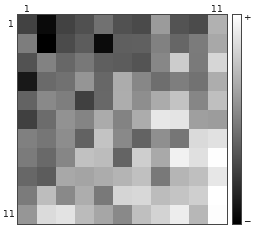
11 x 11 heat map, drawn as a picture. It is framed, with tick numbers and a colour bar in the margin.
Stripes: none. Mirror symmetry: none. Ninth with the lowest average: top left. Ninth with the highest average: bottom right. Slope: up to the bottom right.
